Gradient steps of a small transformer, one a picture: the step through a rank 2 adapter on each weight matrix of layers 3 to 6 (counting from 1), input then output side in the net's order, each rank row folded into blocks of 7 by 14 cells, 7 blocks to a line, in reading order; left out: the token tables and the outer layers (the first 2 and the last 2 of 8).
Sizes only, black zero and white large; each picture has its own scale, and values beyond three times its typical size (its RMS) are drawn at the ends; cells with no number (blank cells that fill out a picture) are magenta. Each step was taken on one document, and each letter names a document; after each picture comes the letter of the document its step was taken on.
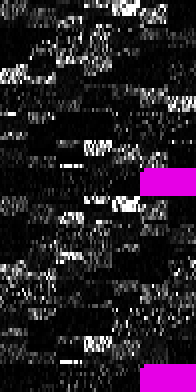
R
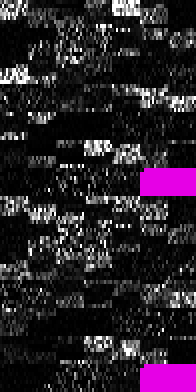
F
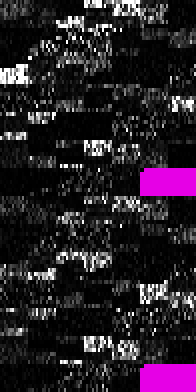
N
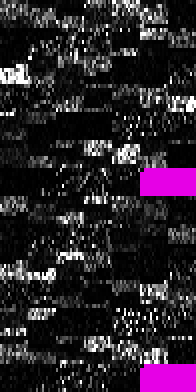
N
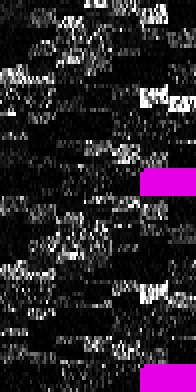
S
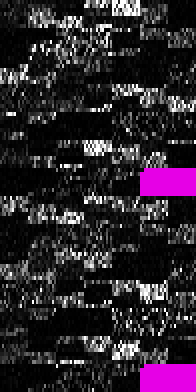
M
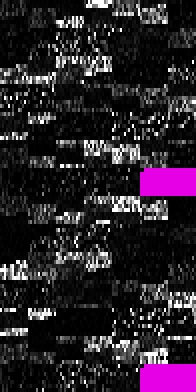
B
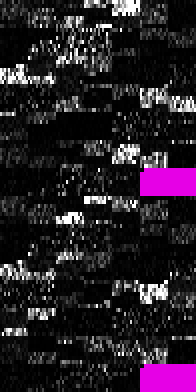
N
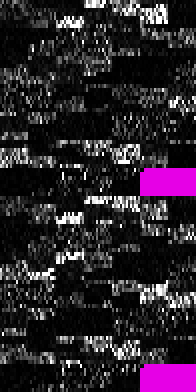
S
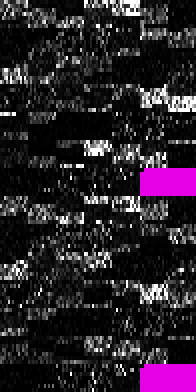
F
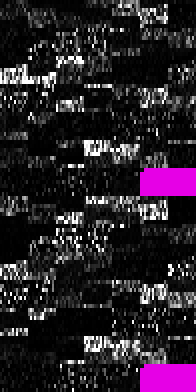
B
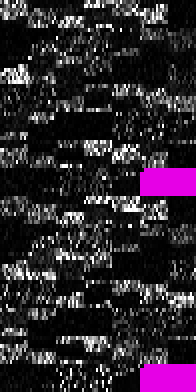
R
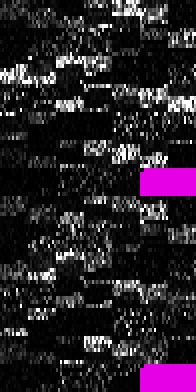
N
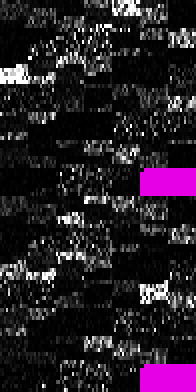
N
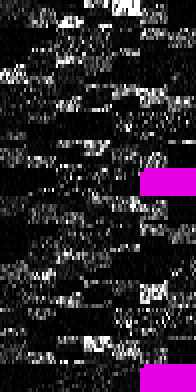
M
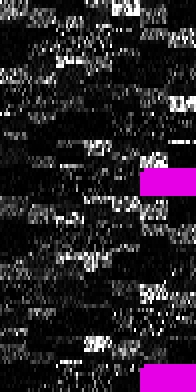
M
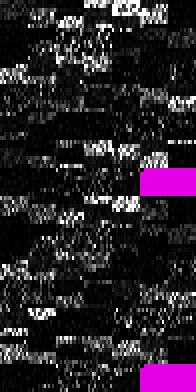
M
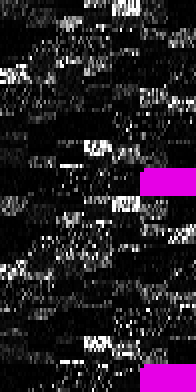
M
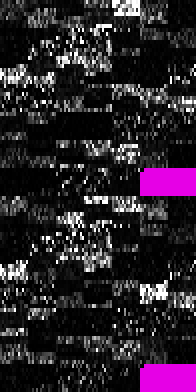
N
